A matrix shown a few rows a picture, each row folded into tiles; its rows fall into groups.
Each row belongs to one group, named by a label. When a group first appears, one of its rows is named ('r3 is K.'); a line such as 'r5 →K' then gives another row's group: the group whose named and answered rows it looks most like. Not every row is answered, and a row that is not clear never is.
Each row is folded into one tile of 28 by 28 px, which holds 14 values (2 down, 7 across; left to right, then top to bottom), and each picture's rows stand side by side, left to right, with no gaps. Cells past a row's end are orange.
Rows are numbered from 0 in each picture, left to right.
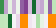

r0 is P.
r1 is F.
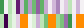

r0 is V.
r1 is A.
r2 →A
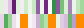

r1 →A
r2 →F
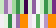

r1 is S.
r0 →S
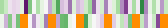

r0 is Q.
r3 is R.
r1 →V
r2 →P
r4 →Q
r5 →V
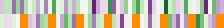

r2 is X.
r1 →A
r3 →A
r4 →A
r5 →A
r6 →R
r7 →R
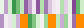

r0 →S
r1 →A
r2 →X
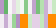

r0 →F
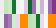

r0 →V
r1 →P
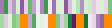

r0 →F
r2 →X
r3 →R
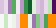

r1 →Q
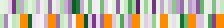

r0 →F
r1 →R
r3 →R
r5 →F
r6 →F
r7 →F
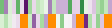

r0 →P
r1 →V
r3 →S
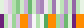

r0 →S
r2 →X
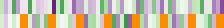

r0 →V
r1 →Q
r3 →S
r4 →X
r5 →V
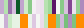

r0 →F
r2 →Q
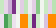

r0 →P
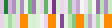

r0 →F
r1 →P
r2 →V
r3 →F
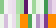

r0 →Q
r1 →R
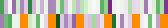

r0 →P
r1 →P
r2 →R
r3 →S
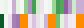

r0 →R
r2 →R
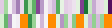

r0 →A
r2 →Q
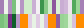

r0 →A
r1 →S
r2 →S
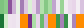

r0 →R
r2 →X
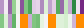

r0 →A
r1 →P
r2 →P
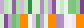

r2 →S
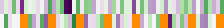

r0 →A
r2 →Q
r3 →Q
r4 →V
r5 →Q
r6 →S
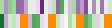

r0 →V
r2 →F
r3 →A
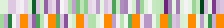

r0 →X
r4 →Q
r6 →A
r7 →X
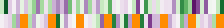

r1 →X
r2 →A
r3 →F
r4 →X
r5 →R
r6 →S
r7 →A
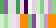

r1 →V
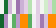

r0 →X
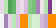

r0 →V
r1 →R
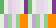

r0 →Q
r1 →Q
